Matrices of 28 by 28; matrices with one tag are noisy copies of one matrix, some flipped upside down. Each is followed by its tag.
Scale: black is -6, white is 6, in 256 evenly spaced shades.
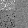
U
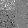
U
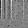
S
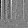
S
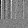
S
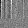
S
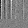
S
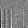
S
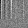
S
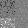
U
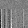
S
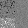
U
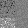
U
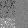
U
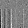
S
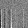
S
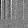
S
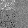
U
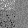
U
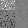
U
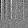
S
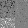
U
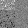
U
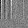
S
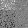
U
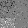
U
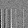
S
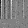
S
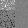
U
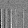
S
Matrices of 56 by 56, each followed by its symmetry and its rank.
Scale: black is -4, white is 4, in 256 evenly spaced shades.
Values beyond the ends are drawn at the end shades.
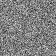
neither, full rank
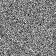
neither, full rank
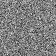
neither, full rank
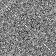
symmetric, full rank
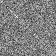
symmetric, full rank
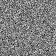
neither, full rank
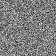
neither, full rank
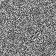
symmetric, full rank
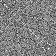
symmetric, full rank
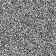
neither, full rank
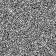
symmetric, full rank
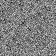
symmetric, full rank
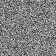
neither, full rank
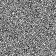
symmetric, full rank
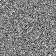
symmetric, full rank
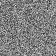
neither, full rank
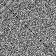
symmetric, full rank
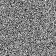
neither, full rank
